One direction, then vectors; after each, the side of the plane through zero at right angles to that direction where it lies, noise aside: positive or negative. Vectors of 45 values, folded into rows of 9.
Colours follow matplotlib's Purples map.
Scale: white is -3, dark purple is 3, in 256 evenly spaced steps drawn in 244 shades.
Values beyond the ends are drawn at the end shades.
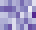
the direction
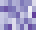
positive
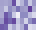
negative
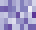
positive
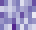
negative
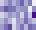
positive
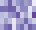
positive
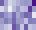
negative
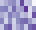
positive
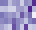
negative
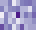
positive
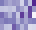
negative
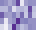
negative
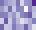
negative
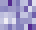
positive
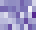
positive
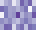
positive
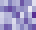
positive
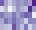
negative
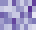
negative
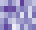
positive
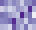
negative
